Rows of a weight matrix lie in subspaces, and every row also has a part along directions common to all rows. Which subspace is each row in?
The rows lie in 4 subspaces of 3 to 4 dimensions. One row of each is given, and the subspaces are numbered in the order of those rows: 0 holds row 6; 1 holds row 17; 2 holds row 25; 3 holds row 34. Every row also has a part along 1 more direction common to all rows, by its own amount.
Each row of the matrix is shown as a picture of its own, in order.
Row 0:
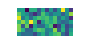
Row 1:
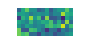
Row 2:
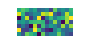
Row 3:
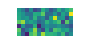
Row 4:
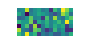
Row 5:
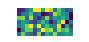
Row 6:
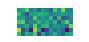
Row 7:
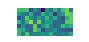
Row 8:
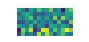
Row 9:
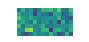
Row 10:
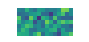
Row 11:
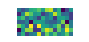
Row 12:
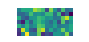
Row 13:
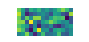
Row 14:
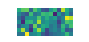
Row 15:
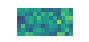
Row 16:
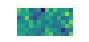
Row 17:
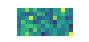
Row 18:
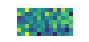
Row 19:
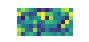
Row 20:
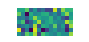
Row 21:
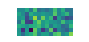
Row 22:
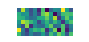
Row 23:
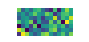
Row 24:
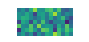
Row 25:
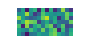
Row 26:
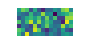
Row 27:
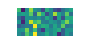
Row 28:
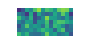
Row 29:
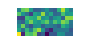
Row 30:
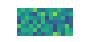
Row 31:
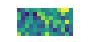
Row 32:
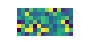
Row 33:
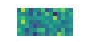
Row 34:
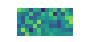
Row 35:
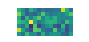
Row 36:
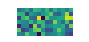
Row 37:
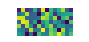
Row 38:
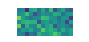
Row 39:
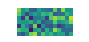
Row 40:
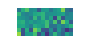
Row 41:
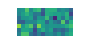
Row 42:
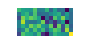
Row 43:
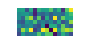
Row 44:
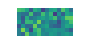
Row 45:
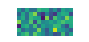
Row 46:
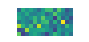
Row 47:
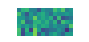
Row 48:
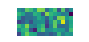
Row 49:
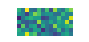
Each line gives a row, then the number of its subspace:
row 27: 2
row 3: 3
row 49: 2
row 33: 2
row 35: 2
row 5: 1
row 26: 3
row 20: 0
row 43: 0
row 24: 1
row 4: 1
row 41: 3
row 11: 2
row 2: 1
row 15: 0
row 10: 1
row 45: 1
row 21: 0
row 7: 3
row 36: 1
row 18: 3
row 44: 3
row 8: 0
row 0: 2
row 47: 0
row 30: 1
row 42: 1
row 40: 0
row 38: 2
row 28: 1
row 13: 2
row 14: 3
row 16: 3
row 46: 0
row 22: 2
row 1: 3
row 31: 1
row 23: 0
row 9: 0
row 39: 3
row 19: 1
